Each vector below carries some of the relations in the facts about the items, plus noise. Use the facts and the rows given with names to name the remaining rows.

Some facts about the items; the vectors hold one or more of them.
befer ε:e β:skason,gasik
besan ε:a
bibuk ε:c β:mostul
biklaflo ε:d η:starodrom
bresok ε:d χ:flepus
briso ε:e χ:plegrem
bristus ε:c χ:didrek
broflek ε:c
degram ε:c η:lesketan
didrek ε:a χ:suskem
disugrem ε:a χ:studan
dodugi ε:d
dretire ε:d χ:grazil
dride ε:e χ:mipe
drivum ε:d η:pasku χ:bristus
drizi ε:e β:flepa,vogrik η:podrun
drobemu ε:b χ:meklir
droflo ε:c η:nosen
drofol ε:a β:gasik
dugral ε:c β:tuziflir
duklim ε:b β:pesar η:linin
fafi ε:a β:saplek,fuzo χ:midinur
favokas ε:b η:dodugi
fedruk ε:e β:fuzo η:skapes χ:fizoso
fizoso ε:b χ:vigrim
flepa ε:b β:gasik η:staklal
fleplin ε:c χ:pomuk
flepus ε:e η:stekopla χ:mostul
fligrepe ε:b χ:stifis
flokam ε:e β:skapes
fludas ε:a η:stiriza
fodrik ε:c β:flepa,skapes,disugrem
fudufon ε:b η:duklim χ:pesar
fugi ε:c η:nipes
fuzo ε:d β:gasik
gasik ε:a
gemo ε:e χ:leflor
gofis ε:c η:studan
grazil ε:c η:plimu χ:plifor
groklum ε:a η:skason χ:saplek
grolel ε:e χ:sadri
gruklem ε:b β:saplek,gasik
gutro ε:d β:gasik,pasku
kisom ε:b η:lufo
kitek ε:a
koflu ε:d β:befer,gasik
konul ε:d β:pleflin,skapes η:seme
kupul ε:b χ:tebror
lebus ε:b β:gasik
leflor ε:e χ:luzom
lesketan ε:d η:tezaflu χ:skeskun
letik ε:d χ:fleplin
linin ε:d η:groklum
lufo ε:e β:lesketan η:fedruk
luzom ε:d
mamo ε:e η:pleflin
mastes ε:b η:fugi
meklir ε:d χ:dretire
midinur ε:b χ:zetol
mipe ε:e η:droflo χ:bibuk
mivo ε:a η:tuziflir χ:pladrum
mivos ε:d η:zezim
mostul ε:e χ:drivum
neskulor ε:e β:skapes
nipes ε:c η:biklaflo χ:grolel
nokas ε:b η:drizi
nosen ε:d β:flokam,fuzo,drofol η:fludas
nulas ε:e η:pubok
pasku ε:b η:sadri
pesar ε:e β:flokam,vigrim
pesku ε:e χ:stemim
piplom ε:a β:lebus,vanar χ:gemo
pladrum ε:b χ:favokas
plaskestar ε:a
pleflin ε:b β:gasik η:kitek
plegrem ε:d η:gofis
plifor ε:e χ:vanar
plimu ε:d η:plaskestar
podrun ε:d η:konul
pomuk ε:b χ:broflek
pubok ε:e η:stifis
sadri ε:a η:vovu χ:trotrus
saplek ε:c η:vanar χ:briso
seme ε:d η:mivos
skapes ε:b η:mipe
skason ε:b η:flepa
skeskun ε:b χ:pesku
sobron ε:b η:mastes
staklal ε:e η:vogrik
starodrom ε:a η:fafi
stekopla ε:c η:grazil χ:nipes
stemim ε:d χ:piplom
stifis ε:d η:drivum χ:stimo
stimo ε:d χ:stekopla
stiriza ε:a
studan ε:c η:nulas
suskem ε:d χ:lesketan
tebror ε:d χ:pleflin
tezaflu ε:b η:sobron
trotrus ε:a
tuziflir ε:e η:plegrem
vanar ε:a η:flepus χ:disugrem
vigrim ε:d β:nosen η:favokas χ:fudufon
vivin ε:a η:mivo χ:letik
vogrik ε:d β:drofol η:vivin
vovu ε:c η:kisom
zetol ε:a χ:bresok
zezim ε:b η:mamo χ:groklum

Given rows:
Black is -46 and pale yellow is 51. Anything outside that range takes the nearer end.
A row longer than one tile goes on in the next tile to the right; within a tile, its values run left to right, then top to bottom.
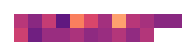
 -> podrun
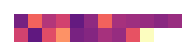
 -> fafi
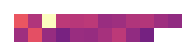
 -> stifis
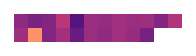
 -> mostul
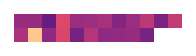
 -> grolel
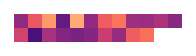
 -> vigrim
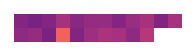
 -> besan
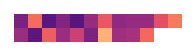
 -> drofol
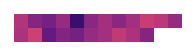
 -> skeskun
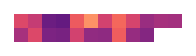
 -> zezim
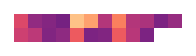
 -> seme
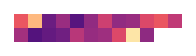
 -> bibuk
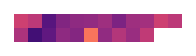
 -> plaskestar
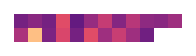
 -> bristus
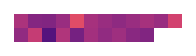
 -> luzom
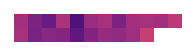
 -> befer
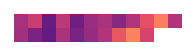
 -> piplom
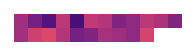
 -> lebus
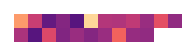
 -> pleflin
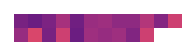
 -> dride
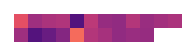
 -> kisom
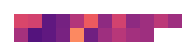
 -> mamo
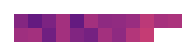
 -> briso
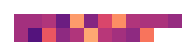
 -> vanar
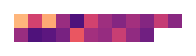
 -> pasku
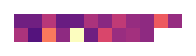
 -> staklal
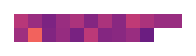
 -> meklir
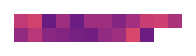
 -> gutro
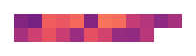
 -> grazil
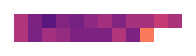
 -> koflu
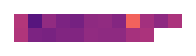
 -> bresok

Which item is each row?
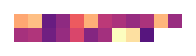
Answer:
konul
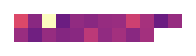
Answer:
drivum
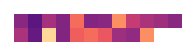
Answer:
groklum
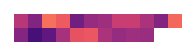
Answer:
vovu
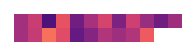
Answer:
fuzo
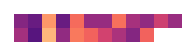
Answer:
vivin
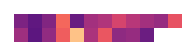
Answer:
droflo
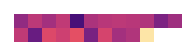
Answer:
fedruk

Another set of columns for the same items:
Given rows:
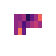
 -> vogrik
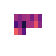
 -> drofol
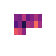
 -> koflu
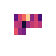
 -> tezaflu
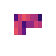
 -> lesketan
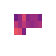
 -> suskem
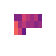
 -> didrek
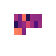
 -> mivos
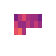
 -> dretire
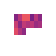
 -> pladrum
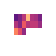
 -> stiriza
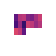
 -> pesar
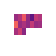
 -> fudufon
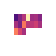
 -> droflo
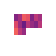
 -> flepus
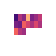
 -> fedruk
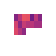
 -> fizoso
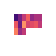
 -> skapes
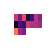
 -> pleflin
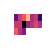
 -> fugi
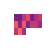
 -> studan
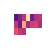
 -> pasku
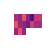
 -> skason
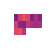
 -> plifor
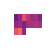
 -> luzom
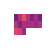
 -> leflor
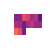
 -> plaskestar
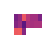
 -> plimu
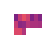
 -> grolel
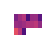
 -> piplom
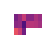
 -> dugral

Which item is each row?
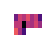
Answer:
fafi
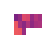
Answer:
bresok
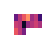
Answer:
degram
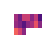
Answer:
gasik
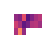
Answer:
linin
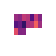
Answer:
lebus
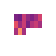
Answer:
plegrem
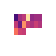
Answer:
mipe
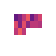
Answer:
nulas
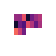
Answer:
drizi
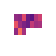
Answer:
staklal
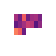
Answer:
kitek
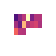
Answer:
kisom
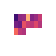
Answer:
lufo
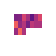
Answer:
tuziflir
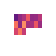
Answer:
stifis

